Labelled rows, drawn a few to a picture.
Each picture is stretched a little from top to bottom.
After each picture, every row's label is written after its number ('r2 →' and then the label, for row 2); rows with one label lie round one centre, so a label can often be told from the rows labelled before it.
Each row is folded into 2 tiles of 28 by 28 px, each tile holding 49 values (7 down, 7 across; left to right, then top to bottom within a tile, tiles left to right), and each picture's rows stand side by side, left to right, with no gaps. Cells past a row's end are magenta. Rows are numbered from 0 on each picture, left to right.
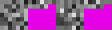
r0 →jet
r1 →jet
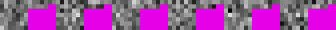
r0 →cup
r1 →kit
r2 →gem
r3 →kit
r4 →gem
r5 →jet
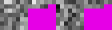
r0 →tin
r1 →cup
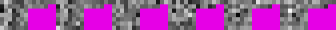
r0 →cup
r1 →cup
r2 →gem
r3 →kit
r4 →tin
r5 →tin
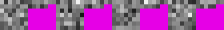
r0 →kit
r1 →gem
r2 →tin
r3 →kit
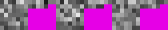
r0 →gem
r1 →kit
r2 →gem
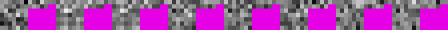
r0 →jet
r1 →tin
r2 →tin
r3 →kit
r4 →kit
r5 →jet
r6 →gem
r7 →gem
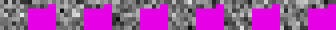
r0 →kit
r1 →kit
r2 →jet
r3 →gem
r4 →jet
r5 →gem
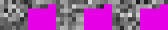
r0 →kit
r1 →tin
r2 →jet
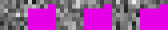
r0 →jet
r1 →gem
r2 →gem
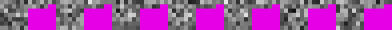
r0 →jet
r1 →tin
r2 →kit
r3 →kit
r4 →kit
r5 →jet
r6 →cup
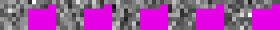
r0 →tin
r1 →gem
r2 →cup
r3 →cup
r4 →jet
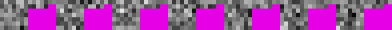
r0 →gem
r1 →jet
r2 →tin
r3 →kit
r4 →gem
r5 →cup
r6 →cup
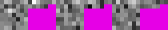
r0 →tin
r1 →gem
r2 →gem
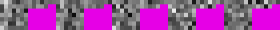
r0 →cup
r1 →cup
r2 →cup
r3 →jet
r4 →jet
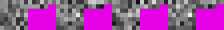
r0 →jet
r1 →kit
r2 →jet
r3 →kit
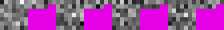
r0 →gem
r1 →jet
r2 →kit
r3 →jet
